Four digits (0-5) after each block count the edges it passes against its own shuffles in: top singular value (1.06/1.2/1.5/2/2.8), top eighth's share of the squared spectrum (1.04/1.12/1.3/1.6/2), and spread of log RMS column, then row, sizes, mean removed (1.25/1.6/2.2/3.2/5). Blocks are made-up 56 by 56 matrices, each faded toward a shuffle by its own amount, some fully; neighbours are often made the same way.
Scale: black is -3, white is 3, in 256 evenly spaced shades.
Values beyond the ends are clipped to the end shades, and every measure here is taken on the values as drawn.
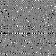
4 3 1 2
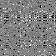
4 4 1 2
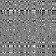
5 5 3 3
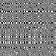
5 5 3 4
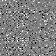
4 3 1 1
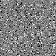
3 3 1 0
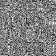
3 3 1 1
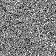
0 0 0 0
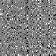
4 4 2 2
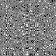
4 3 2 2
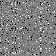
3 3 1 1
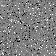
0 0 0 0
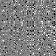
4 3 2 1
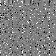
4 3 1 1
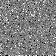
1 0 0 0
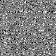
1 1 0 3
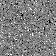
0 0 0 0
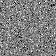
0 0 0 0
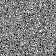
0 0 0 0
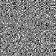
4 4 2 2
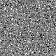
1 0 0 0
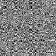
4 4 2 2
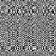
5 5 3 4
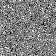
0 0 0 0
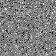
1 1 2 1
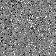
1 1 1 0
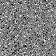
3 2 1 0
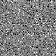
3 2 1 1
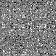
3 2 0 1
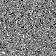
2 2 0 0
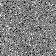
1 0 0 0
